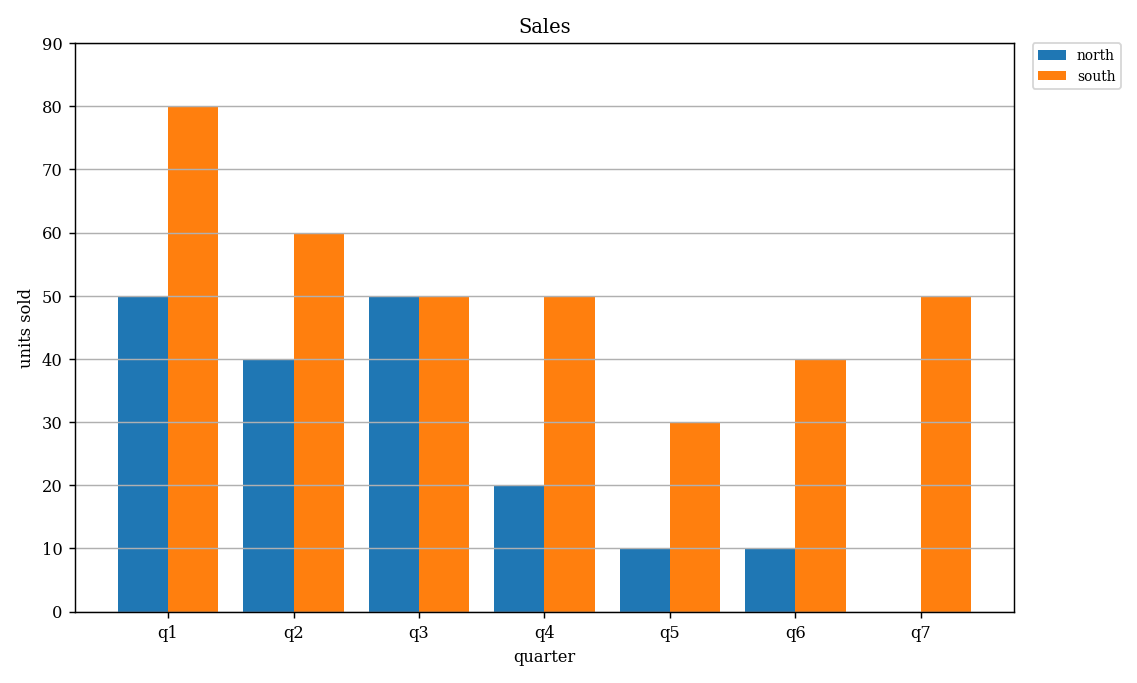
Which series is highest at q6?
south
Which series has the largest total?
south
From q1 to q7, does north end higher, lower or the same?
lower
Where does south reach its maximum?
q1
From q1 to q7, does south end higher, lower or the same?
lower
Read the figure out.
Title: Sales
x-axis: quarter, ticks q1 q2 q3 q4 q5 q6 q7
y-axis: units sold, ticks 0 10 20 30 40 50 60 70 80 90
Legend: north, south
Values:
north: 50 40 50 20 10 10 0
south: 80 60 50 50 30 40 50
